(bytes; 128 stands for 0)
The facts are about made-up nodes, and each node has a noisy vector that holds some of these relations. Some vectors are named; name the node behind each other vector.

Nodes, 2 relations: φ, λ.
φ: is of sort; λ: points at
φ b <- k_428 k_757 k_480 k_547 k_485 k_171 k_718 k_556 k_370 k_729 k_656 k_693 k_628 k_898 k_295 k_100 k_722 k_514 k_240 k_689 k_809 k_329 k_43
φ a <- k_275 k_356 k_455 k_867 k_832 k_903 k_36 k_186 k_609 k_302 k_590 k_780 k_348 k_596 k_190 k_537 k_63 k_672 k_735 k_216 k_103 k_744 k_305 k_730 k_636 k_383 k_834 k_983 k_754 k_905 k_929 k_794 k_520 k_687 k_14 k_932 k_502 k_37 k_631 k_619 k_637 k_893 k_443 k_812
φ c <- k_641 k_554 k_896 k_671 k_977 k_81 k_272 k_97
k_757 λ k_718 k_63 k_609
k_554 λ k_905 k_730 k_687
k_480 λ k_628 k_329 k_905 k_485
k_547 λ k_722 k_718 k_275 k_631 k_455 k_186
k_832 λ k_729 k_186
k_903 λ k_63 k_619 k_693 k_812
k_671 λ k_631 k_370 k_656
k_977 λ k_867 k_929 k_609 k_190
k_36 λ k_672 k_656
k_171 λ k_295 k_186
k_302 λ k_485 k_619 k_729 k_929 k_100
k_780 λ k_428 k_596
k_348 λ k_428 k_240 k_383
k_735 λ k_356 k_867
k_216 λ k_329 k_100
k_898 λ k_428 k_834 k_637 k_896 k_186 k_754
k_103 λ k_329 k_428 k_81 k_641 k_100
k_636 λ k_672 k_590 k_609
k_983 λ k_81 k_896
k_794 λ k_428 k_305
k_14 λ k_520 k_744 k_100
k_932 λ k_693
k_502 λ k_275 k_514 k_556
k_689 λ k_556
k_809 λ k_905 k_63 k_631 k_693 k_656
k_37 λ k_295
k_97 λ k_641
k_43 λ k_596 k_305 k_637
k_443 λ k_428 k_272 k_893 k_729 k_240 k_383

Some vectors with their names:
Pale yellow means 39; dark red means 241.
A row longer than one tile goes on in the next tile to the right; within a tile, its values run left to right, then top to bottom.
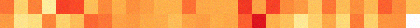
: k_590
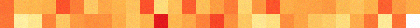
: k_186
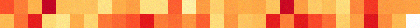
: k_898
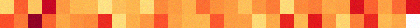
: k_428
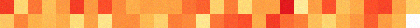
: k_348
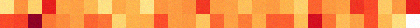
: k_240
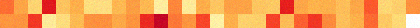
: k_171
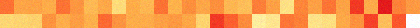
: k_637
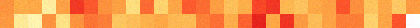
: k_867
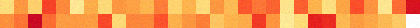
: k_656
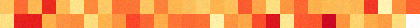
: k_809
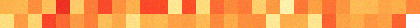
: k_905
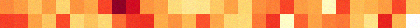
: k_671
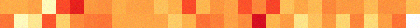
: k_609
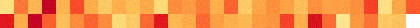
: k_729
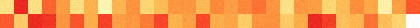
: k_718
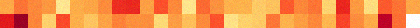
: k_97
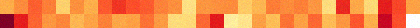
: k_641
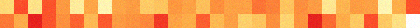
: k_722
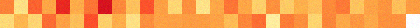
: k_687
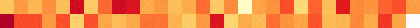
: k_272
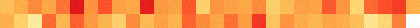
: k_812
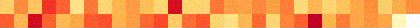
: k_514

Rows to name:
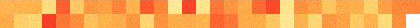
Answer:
k_631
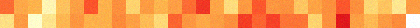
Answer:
k_735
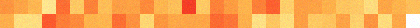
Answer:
k_455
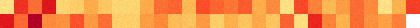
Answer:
k_100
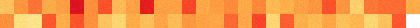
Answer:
k_619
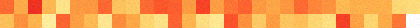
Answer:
k_14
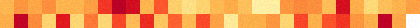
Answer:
k_554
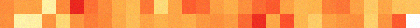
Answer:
k_190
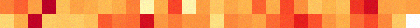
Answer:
k_43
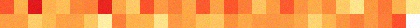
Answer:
k_216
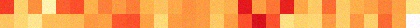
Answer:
k_636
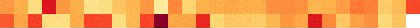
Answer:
k_295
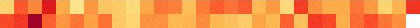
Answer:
k_329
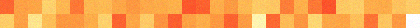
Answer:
k_832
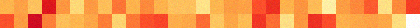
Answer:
k_370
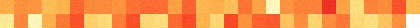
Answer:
k_903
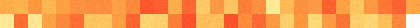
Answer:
k_932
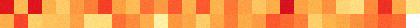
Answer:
k_103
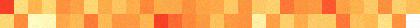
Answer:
k_37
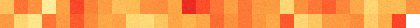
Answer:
k_929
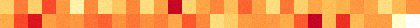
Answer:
k_689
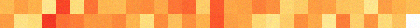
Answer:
k_275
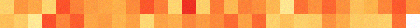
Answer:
k_63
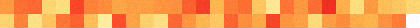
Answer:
k_302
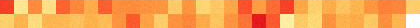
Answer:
k_36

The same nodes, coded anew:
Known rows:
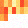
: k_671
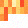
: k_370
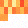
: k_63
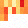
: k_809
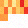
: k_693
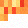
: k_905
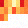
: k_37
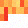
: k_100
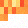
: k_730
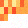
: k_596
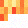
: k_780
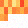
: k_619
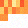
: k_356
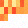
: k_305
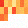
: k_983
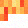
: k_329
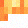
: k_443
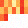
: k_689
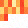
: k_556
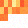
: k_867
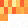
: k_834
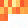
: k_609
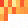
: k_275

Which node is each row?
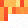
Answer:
k_302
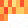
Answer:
k_896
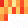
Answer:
k_502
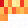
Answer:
k_186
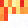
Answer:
k_547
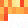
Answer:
k_729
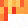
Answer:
k_216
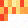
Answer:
k_898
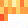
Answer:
k_428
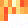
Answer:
k_656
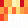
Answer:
k_171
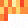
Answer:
k_514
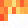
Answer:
k_97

